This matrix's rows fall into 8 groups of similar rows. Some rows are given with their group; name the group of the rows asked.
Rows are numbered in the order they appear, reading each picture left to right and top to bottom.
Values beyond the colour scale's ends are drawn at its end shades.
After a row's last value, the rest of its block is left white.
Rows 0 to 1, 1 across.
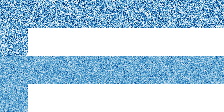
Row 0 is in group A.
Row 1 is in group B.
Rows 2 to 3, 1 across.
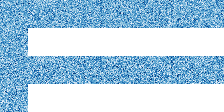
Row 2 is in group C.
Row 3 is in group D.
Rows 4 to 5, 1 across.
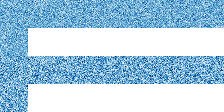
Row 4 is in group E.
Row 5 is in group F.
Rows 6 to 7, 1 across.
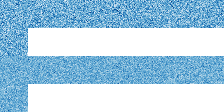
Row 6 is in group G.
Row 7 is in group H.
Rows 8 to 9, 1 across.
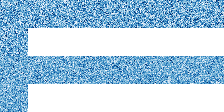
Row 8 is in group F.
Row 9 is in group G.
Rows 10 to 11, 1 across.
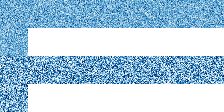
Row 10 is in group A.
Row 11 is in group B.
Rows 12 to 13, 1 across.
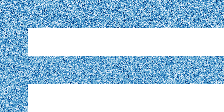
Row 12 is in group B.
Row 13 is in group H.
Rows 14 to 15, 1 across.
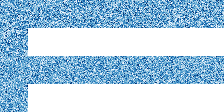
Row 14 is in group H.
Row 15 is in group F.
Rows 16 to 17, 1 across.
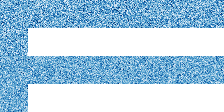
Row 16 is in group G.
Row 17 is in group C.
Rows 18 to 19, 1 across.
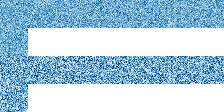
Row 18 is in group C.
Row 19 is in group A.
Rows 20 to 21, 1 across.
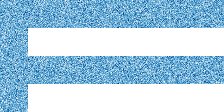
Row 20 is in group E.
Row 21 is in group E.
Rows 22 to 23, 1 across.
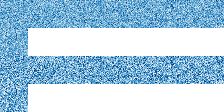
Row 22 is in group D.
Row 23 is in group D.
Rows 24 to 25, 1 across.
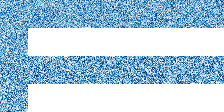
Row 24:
D
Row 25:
A
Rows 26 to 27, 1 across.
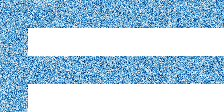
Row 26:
C
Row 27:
A
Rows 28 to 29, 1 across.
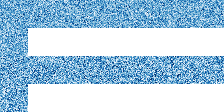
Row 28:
A
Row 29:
D
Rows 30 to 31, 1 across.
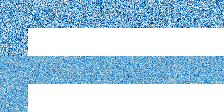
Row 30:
C
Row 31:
H
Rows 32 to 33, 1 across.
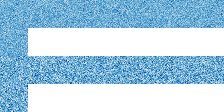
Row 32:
G
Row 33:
F
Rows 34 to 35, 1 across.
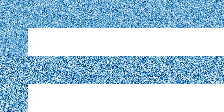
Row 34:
B
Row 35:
B
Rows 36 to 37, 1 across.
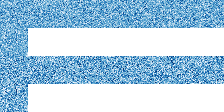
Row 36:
E
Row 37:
D
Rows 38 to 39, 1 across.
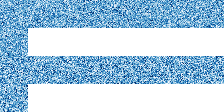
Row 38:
G
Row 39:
B
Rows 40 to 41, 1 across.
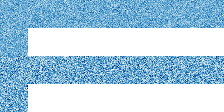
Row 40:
G
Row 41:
F
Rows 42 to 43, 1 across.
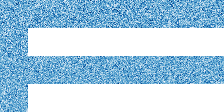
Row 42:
G
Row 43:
E
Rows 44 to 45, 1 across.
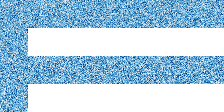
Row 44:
F
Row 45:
E
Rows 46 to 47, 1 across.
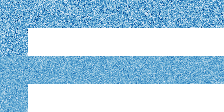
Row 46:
A
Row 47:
E
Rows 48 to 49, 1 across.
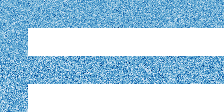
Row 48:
H
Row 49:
A
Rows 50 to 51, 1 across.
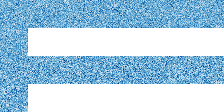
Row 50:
G
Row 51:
H
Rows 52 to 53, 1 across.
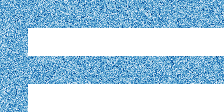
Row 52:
A
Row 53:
D
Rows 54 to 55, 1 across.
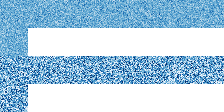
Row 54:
A
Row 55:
H
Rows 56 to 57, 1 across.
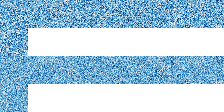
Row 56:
H
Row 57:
D
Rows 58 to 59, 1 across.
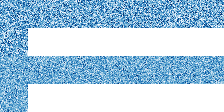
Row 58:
H
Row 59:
E
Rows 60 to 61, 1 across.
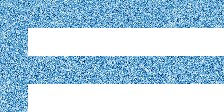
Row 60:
H
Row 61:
A
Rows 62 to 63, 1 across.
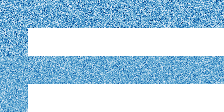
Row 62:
B
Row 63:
E
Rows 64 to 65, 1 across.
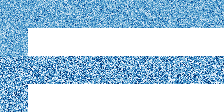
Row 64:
A
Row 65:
C
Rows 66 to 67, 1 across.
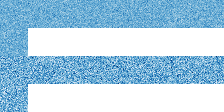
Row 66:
H
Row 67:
D
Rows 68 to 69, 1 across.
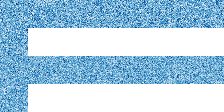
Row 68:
C
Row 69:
H
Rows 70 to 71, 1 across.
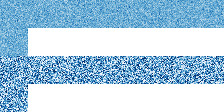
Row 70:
A
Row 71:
F
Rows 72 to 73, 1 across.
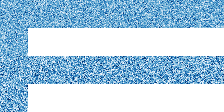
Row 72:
E
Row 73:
F
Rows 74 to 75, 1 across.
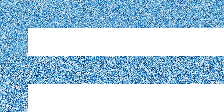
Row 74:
E
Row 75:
A
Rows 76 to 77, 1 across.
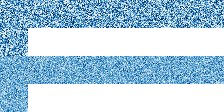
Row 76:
B
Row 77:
E
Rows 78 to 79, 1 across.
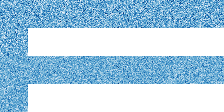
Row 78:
E
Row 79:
H
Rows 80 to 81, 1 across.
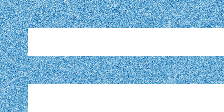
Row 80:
G
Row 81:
H
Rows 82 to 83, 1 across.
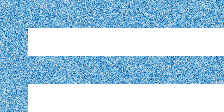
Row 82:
F
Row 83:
D
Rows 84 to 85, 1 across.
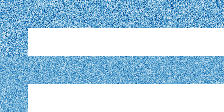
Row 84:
D
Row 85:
E
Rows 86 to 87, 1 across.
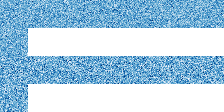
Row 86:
G
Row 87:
B
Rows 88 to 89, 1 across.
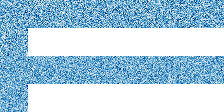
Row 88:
E
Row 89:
C
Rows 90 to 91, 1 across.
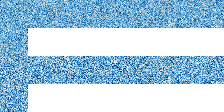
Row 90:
C
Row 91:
G
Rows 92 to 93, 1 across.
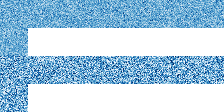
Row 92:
B
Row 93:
D
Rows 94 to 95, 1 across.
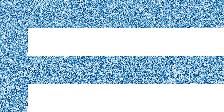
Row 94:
E
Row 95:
H
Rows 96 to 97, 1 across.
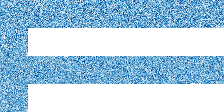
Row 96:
E
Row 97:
A
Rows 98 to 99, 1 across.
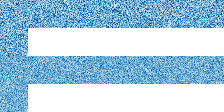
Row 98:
G
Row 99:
A
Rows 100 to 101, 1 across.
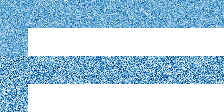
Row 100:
A
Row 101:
D
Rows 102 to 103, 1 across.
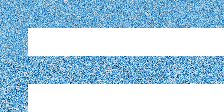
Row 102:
A
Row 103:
H
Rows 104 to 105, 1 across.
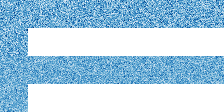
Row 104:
F
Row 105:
B
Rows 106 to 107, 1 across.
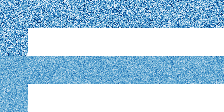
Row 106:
G
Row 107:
D
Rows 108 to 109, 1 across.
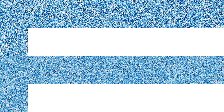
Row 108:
E
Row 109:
H
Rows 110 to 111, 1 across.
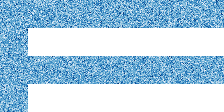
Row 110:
C
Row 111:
B
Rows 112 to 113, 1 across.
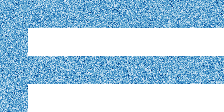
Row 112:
G
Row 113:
A
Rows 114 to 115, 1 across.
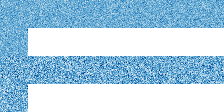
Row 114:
F
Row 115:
A
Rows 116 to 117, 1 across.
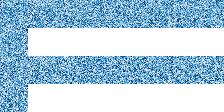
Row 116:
C
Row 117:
F
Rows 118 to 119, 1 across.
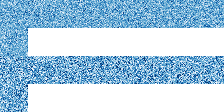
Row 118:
E
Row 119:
C
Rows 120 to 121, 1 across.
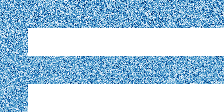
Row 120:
A
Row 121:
H
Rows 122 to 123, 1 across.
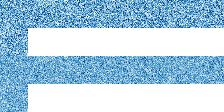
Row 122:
A
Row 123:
A
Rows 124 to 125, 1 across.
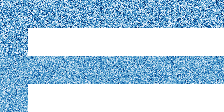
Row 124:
C
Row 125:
D
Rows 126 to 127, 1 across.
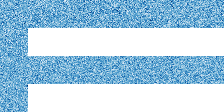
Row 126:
G
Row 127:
F
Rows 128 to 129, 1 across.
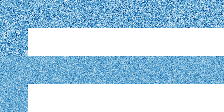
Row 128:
H
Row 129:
F
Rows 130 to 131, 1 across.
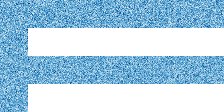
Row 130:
C
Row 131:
H
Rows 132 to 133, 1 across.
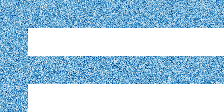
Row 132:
F
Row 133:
G
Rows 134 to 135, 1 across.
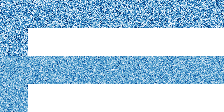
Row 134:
C
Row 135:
F
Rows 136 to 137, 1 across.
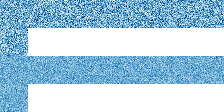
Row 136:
A
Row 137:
B
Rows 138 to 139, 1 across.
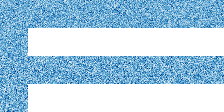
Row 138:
G
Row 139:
B
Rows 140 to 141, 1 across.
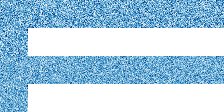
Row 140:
F
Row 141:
F
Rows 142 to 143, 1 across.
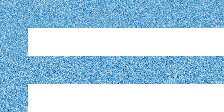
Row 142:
E
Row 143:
H
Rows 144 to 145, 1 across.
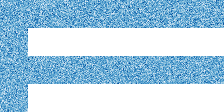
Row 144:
F
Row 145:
E
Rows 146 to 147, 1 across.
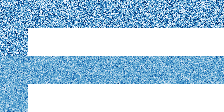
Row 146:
F
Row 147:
B
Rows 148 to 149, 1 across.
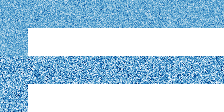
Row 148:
A
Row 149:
C
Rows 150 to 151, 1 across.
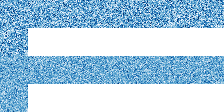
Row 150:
H
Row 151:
E
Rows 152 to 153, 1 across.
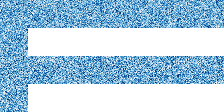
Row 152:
C
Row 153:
D
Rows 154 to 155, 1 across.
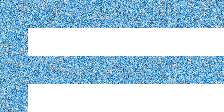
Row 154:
C
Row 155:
H
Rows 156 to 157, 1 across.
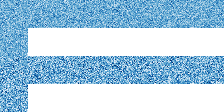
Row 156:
G
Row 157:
G
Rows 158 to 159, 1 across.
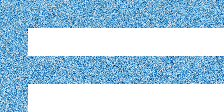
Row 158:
F
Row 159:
D
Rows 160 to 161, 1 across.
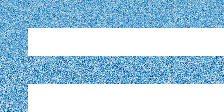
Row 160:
H
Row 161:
B
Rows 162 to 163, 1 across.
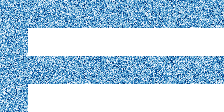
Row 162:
A
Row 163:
D
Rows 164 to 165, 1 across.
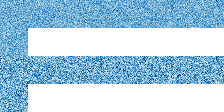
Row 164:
D
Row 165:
C
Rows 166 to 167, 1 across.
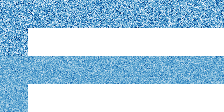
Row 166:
C
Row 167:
B
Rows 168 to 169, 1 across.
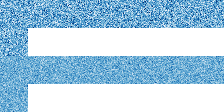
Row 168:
B
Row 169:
F
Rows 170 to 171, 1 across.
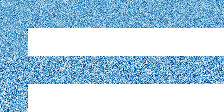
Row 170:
F
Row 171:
E
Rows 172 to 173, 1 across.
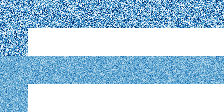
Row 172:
B
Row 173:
F
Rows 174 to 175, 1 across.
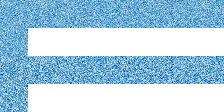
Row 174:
F
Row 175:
F
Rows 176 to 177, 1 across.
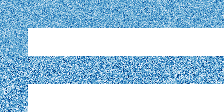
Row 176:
B
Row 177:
H
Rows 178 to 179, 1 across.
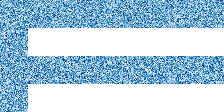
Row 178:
H
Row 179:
A
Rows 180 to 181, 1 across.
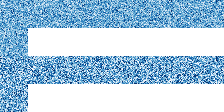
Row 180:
B
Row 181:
C
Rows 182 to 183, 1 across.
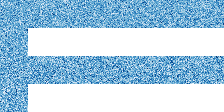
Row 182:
F
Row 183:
D
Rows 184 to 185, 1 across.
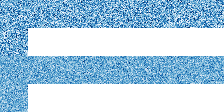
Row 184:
H
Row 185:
A
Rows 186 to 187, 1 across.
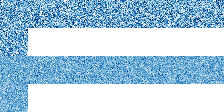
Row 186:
F
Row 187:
A
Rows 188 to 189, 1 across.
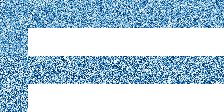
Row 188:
C
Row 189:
G
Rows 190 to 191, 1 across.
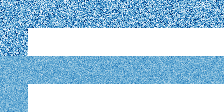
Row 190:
F
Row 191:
B
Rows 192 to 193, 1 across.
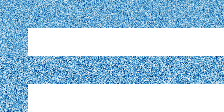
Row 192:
A
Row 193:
B
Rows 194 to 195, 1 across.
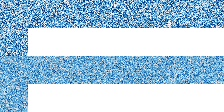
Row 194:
G
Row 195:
H
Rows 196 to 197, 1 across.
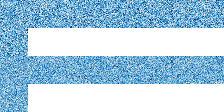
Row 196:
F
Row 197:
D
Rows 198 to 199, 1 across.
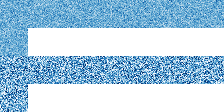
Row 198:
B
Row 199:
E
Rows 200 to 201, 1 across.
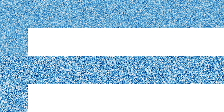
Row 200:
E
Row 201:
A
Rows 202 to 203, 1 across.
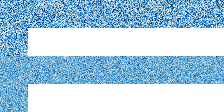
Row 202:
D
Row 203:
F
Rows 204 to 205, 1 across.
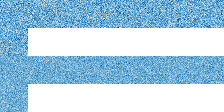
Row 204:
C
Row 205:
A
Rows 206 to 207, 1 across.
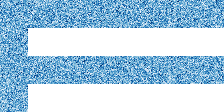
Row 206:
C
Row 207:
A
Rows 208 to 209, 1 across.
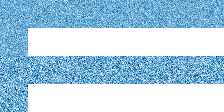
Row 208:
A
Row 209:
F
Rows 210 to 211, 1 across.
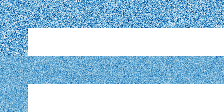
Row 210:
H
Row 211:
B
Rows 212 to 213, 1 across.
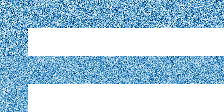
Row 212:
B
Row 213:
D
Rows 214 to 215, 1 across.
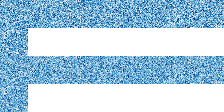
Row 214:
H
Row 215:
H
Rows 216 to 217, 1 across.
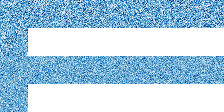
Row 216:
E
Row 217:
F
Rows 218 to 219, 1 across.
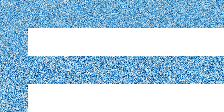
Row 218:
F
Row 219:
A
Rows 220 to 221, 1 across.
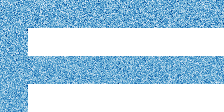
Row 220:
F
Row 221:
C
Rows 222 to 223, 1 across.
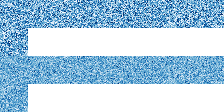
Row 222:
H
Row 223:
H
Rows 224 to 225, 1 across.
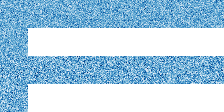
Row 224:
B
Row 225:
A
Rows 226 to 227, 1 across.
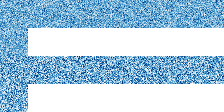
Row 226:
B
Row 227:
A
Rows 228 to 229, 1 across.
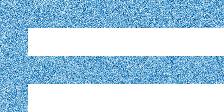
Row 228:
E
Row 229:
D
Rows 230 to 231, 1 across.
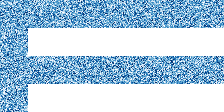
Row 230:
E
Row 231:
D
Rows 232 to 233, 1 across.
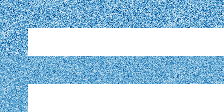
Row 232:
H
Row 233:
H
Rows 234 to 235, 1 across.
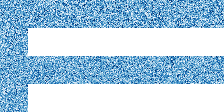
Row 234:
A
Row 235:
D
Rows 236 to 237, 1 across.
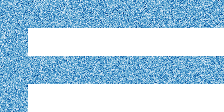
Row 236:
E
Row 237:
F
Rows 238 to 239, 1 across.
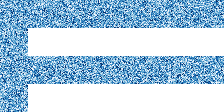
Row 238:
B
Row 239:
C
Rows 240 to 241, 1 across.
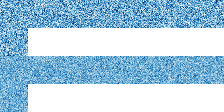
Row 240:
B
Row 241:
C
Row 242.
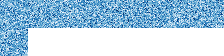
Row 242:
H
